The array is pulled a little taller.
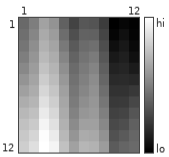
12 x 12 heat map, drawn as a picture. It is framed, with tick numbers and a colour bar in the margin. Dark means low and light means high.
Grain: streaks running down. Ninth with the highest average: bottom left. Ninth with the lowest average: top right. Lone odd cells: none. Slope: up to the bottom left.
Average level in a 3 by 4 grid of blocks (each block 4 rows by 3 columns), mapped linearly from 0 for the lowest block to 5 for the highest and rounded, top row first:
3320
4331
5442
